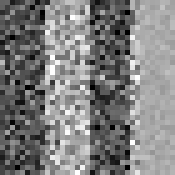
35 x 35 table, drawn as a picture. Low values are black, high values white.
Seam: vertical, 80% of the way across, the right part calmer. Stripes: upright, repeating 2 times. Average level on the scale: 50%.
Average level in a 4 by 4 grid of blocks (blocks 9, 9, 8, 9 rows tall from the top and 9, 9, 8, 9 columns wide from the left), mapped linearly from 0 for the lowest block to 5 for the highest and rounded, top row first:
0505 / 1515 / 0505 / 0505
